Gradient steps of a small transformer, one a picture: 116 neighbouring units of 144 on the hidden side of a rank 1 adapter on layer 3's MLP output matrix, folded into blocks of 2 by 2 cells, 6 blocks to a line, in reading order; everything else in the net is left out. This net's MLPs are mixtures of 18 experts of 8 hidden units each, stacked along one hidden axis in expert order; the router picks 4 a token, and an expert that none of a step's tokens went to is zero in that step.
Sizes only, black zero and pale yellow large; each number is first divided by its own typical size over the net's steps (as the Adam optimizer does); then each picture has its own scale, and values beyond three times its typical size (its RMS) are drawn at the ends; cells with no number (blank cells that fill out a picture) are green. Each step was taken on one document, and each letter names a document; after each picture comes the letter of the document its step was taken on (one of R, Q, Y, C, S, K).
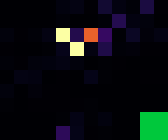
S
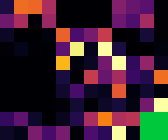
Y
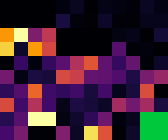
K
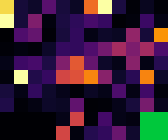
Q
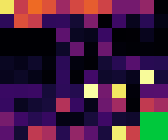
Y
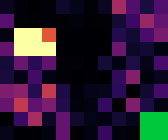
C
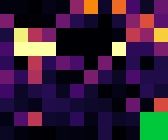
C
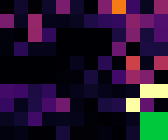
C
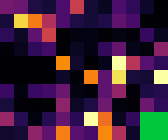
Y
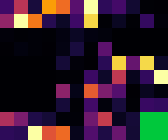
Y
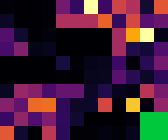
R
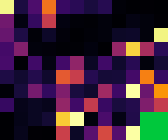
Q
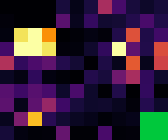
C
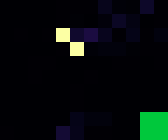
S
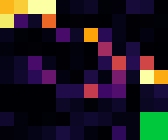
Y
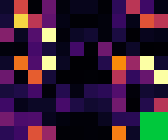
Y
